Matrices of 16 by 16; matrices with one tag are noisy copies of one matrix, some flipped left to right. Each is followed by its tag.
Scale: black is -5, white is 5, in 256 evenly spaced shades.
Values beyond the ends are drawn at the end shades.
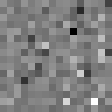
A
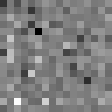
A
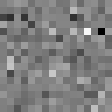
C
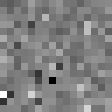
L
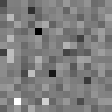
A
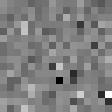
L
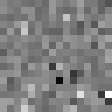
L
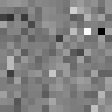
C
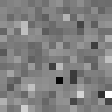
L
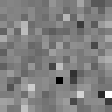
L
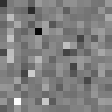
A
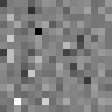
A
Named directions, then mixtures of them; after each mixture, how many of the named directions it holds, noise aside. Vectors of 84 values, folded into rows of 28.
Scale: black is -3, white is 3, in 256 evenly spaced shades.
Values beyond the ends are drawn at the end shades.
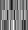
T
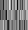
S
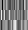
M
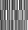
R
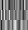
one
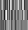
three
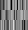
two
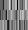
one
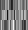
one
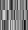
one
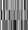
one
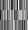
three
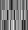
one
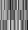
three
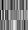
three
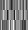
one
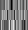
one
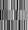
two
